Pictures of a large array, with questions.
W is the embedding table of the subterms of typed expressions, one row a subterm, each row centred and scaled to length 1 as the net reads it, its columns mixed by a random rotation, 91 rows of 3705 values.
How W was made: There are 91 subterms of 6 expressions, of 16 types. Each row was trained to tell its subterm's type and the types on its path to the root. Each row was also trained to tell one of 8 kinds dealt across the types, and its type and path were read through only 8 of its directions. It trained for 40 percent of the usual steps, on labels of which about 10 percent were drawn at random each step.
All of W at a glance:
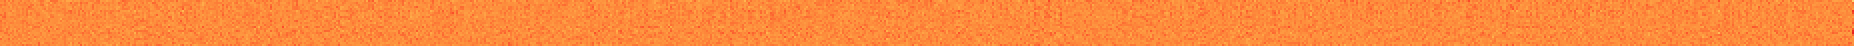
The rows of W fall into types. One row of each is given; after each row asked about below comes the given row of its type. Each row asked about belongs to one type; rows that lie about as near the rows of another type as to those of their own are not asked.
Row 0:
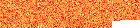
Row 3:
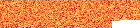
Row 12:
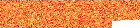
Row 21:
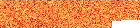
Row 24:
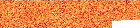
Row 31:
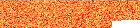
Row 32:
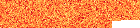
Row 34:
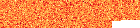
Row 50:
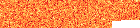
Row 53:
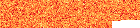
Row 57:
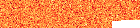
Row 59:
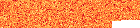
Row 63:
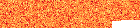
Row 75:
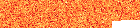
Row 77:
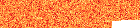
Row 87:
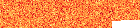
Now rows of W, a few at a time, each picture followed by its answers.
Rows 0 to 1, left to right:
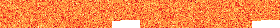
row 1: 3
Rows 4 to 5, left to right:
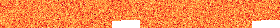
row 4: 21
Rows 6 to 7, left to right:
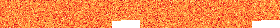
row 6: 3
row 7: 31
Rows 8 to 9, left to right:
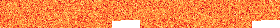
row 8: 12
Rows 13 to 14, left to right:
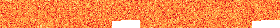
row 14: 12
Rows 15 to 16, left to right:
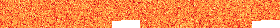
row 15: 77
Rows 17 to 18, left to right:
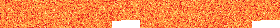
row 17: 31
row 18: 59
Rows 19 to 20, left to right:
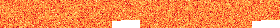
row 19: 87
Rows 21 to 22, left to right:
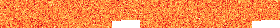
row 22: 34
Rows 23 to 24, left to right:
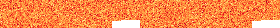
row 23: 21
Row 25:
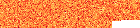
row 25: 31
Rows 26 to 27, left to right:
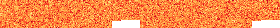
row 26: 50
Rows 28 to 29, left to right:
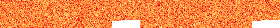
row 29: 87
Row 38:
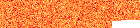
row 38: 31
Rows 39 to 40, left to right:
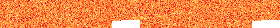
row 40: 59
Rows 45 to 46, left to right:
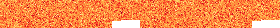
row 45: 75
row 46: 24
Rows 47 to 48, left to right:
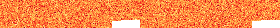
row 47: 57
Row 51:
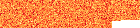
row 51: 12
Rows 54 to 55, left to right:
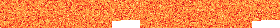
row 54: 34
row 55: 75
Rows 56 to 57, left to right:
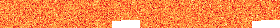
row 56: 12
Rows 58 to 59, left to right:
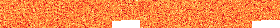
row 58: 34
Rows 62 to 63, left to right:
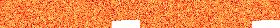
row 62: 12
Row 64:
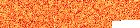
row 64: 50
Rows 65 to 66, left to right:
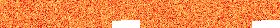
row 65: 21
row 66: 31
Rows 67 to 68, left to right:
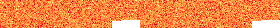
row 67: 21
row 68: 3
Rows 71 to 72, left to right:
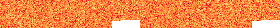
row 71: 3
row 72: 75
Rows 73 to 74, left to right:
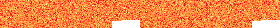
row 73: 77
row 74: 34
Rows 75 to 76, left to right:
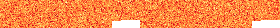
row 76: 0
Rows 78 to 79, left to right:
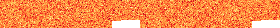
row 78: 3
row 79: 63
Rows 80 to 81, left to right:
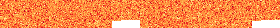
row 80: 59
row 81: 57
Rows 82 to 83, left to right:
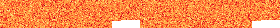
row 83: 59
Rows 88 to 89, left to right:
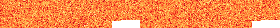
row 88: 59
